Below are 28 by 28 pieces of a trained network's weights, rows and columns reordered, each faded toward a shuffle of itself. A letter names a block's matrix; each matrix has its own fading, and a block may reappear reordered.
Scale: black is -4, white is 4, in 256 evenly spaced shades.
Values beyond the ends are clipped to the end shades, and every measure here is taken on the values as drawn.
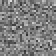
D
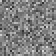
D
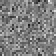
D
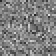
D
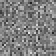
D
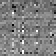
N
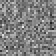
D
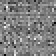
N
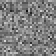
D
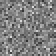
D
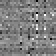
N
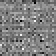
N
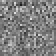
D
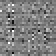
N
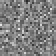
D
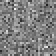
D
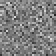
D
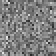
D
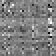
N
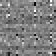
N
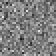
D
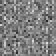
D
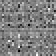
N
